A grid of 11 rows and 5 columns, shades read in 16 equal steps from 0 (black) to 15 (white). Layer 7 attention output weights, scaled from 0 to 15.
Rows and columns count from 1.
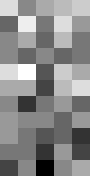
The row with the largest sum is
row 5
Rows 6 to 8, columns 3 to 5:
4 11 13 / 7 9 6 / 8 6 9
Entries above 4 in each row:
5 5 5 5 5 4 4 5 4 3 3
